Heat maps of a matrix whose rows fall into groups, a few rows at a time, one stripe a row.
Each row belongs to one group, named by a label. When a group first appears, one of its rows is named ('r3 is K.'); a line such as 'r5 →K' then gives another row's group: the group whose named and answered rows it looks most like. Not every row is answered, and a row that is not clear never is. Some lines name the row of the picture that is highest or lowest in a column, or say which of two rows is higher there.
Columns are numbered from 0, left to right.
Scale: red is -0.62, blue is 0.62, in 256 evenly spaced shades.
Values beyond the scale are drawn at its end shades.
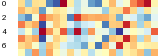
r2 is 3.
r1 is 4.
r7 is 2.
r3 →4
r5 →4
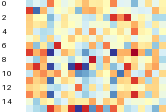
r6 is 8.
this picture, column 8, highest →9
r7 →4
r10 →8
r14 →3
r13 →4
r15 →3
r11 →4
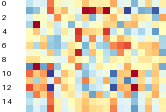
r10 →4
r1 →3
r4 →3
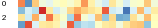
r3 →2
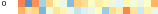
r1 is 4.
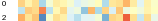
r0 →4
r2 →4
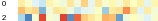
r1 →4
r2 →3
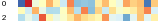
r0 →2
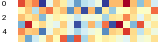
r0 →4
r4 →4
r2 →4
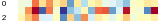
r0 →8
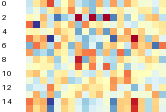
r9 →3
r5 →4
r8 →2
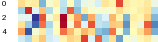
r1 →2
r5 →3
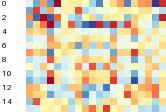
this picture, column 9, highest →3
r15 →3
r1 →2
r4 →4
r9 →3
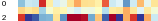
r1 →4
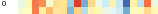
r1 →8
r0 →8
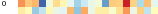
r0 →4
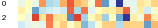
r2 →8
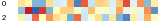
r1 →2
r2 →8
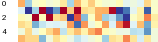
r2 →8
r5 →4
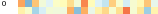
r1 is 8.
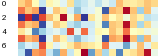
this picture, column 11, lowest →7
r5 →4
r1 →4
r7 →3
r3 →4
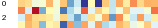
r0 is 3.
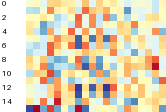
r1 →3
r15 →2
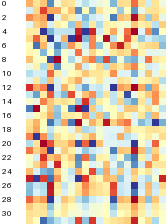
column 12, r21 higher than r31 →Yes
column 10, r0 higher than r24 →No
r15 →2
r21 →4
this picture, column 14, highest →13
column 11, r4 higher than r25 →Yes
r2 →4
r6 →3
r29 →4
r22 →8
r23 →8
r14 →8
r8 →8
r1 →8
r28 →4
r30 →4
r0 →4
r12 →4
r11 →2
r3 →2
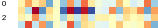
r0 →2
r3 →2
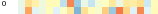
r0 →2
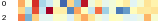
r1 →8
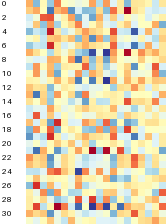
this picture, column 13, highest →29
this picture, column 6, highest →1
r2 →8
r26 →2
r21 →3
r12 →4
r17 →8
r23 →4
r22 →4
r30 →4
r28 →3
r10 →2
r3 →2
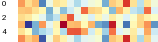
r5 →4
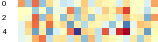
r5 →8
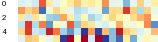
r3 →2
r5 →3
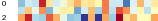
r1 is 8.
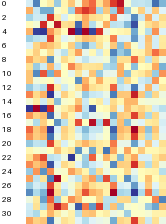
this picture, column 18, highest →0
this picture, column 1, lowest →15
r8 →4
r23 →4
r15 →2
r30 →3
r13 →4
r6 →8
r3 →8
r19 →4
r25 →8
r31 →4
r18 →4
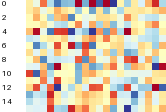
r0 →3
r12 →2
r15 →3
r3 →3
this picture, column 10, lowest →12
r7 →8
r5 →3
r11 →8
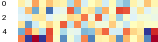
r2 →3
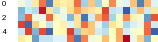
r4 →2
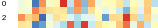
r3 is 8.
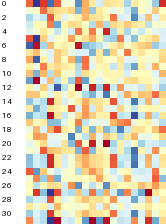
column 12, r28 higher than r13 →No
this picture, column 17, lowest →27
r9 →8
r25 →2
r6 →2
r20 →3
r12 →3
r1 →8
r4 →3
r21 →8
